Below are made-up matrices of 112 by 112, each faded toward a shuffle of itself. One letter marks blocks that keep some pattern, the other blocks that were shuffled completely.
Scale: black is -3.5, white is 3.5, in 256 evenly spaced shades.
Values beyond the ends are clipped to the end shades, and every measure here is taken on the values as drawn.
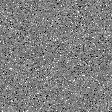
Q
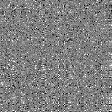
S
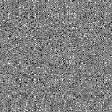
S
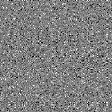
S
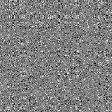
S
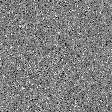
Q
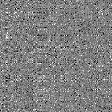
S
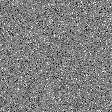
Q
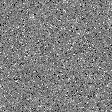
Q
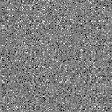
S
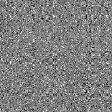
S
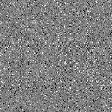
S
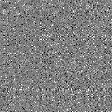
S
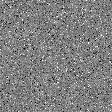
Q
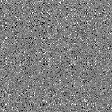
S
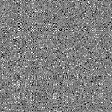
S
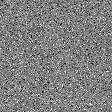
Q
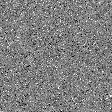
Q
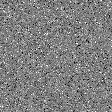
Q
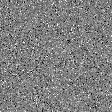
Q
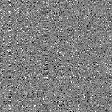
S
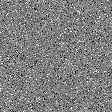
Q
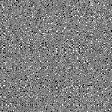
S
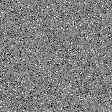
Q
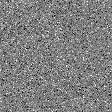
Q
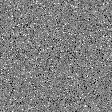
Q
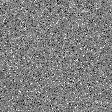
Q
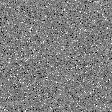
Q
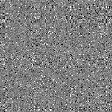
S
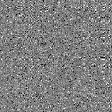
S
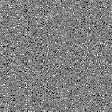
S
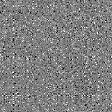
S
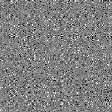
S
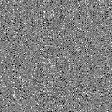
S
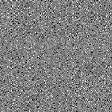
S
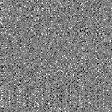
S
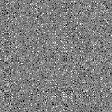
S
